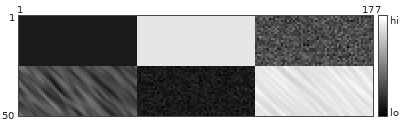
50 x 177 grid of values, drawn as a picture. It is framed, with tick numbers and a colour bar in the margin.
It is made of 2 by 3 panels. Panel 1,1: very low, flat. Panel 1,2: very high, flat. Panel 1,3: low, fine-grained. Panel 2,1: low, slanting down to the right. Panel 2,2: very low, fine-grained, faint in contrast. Panel 2,3: very high, slanting down to the right, faint in contrast.
